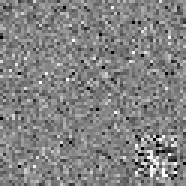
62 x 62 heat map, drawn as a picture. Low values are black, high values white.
Values change most from cell to cell in the bottom right. No single row or column stands out from its neighbours. No overall slope runs across the table. In the bottom right lies a patch that is rougher than the rest. A few values lie far out on both sides of the bulk. The grain is fine, like static.
